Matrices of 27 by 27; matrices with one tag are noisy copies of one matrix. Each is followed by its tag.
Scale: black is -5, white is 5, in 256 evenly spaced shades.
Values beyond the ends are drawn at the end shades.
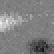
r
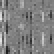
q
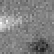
r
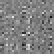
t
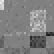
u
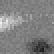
r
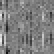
q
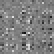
t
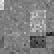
u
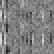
q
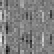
q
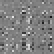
t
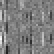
q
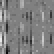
q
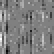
q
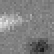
r
